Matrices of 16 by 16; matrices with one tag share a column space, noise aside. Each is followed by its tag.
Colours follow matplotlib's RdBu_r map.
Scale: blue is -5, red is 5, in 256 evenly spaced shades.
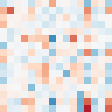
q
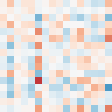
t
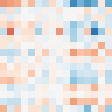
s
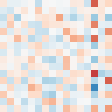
t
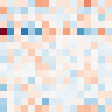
s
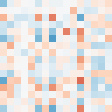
t
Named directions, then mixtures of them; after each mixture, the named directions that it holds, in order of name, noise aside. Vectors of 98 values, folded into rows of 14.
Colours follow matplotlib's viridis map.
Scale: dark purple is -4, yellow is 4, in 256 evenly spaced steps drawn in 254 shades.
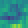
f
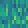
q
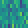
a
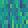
a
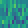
q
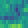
f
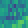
a, f, q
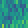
a, f, q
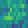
a, f, q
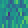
a, f, q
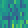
a, f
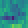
f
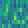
q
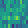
a, f, q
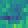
f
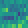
f, q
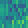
a, f, q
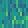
a, q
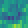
f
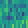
a, f, q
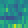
f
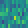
q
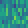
q
